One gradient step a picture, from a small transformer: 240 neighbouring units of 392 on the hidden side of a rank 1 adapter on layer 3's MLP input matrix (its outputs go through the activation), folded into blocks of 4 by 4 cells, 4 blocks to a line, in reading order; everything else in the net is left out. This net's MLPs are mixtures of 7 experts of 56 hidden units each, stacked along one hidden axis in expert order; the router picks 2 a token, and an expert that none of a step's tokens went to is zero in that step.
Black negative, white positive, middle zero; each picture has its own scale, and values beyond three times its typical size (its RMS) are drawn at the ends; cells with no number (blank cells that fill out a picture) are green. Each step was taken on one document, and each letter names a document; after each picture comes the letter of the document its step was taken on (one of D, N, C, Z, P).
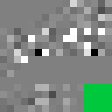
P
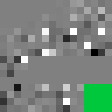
P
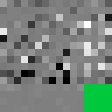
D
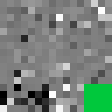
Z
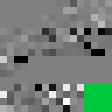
P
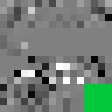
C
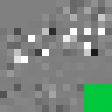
P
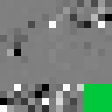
Z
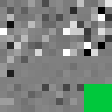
D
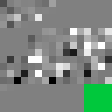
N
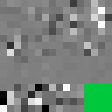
Z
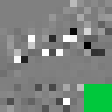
P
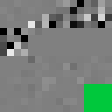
D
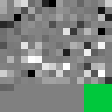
C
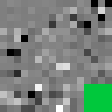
Z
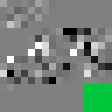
N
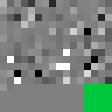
C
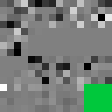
C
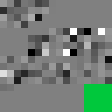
N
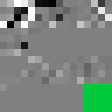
C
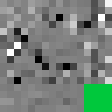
D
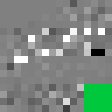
P
